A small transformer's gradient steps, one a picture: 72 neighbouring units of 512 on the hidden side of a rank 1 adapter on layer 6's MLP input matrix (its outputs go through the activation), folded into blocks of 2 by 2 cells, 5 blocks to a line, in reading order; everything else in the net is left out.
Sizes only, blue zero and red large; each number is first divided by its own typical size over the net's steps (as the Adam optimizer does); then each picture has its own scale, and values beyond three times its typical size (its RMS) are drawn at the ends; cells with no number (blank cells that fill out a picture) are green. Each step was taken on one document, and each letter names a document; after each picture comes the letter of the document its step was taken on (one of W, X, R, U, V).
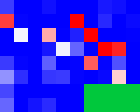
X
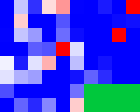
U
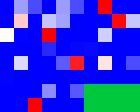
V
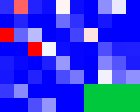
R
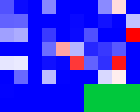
X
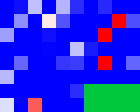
V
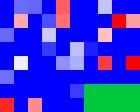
V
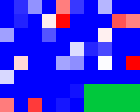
V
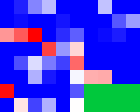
U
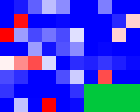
U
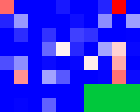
X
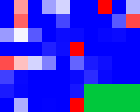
U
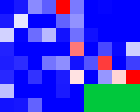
R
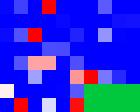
U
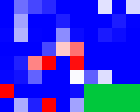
U
